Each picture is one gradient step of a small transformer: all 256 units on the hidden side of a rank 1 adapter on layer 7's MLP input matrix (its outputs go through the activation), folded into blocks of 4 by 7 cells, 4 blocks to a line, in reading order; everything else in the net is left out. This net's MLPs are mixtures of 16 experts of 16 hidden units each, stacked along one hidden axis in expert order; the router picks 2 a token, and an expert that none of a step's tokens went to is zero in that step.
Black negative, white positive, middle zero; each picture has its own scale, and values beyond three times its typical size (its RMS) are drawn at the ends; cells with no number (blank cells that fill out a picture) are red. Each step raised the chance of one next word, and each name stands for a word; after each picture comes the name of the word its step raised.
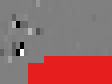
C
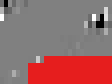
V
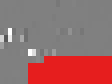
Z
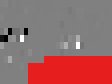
C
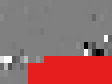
C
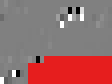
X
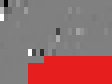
V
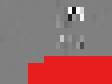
Z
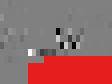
V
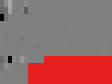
X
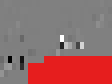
X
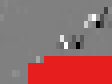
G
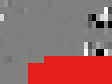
V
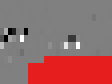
C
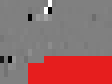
G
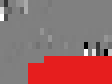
V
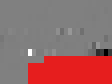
Z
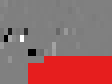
C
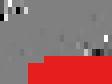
C
